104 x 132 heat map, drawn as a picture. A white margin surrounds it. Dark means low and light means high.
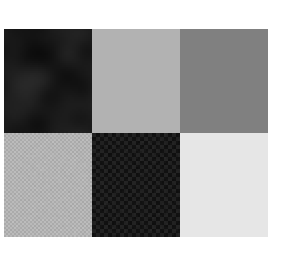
It is made of 2 by 3 panels. Panel 1,1: very low, smooth, faint in contrast. Panel 1,2: high, flat. Panel 1,3: middling, flat. Panel 2,1: high, checkered, faint in contrast. Panel 2,2: very low, checkered, faint in contrast. Panel 2,3: very high, flat.
